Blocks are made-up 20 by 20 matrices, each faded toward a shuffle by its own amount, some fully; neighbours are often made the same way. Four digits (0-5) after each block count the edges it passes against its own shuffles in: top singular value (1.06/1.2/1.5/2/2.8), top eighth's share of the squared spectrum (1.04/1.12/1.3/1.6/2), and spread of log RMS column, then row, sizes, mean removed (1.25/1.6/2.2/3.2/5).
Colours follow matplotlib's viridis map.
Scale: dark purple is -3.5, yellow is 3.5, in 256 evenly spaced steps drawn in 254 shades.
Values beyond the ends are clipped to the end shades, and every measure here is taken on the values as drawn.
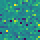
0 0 0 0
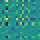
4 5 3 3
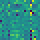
3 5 2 2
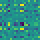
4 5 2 2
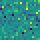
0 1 0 0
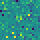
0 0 0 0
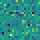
2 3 0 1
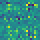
3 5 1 2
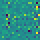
3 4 2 1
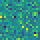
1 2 1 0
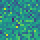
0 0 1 0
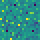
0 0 0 0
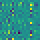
3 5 2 1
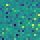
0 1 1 0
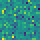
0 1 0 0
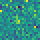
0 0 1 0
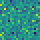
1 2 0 0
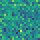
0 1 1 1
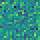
0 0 0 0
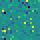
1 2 1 0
